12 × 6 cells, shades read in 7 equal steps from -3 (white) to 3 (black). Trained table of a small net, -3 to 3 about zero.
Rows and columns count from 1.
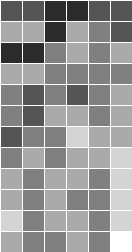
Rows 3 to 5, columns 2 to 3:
2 0 / -1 0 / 1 0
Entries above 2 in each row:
0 0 0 0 0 0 0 0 0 0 0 0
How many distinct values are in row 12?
3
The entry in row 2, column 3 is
2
